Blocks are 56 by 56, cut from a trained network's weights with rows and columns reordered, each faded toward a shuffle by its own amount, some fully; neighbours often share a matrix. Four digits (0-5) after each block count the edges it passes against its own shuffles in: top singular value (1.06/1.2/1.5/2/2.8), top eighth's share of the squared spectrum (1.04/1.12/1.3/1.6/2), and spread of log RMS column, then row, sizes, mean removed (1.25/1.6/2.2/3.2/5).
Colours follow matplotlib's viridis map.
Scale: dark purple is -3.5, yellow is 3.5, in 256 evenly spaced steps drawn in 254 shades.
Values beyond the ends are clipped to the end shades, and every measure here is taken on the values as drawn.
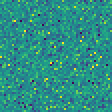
1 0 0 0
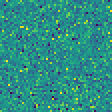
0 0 0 0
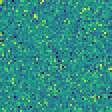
2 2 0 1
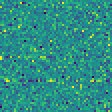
3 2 0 1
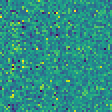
3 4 2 2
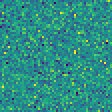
0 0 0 0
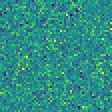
1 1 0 0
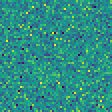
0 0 0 1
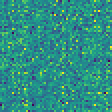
3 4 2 2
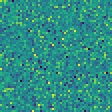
0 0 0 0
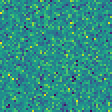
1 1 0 0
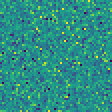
1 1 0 0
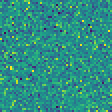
1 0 0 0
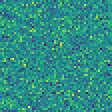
2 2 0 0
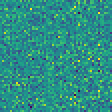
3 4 2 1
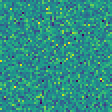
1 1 0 0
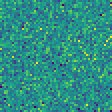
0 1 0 0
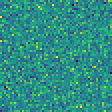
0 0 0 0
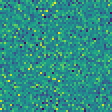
2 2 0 0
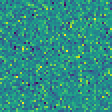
2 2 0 0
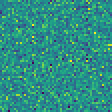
2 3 1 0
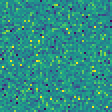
1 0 0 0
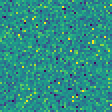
1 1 0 0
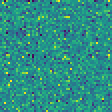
3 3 1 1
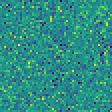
1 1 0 0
